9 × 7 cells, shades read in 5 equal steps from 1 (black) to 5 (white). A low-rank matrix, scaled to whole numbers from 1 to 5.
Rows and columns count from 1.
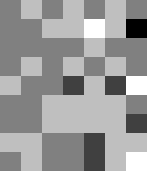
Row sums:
24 24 22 24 23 25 24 24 24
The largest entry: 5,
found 3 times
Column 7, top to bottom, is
3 1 3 3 5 3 2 4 5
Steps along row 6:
same up same same same down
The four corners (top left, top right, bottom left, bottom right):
3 3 3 5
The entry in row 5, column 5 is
4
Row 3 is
3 3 3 3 4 3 3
